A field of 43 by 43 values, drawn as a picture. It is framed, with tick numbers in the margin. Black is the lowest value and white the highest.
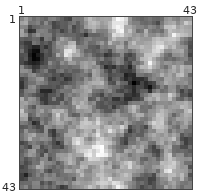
Grain: blotchy. Ninth with the lowest average: top left. Mirror symmetry: none. Average level on the scale: 50%.
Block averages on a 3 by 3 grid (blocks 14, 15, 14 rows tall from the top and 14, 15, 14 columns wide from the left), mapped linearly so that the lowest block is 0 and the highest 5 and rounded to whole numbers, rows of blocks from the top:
024 / 122 / 152
